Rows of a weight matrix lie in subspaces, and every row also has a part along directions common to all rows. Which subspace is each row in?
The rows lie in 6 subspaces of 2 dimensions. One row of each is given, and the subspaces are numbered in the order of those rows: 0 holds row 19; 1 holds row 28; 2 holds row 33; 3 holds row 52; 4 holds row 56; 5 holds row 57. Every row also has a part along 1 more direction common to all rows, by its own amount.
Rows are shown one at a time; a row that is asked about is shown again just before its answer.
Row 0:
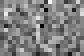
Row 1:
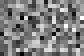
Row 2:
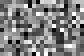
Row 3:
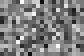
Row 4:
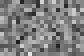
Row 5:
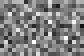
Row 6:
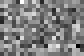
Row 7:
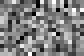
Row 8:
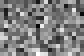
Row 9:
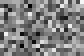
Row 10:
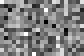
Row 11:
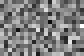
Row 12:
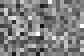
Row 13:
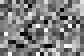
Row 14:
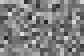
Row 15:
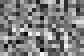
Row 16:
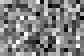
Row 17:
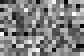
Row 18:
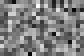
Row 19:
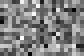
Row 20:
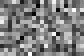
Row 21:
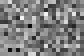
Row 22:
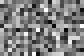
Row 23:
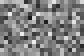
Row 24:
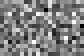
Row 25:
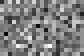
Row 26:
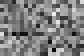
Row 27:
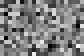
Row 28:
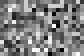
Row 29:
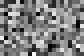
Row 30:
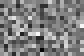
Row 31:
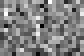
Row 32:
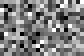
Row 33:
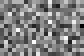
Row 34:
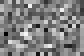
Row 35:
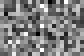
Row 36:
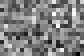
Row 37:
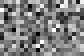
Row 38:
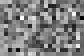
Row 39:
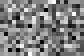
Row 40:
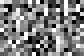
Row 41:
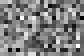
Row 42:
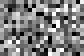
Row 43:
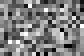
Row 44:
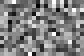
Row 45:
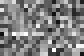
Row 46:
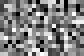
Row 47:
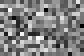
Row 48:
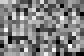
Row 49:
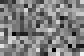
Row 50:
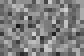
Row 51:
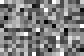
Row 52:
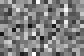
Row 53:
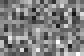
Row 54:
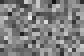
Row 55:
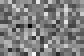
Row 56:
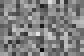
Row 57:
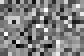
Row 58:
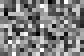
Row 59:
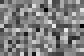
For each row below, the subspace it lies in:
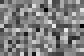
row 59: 2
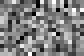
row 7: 0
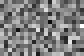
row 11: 2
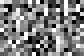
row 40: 3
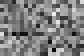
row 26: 1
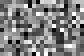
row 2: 5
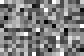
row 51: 2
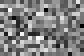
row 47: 4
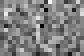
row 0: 4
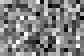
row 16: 3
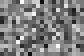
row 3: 0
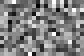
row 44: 0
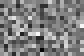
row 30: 4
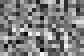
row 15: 4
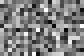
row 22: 2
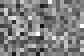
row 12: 4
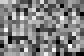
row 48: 1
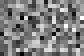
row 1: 3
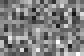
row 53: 1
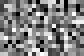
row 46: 4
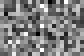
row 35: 4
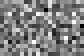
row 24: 2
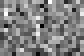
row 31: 4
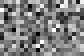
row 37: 5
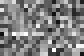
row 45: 1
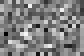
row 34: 5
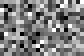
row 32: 5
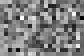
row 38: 3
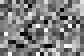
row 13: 5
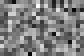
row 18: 0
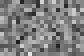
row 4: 0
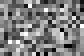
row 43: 5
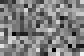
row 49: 1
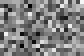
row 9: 5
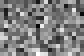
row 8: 4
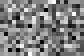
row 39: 3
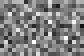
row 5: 2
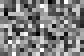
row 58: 4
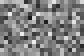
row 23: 2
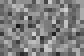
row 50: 3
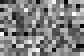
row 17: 1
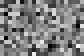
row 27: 0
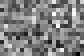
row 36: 1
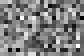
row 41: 3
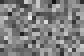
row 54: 2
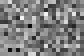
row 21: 3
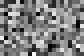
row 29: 0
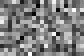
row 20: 0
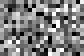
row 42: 1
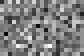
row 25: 5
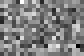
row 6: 0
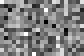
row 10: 2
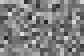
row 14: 2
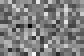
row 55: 3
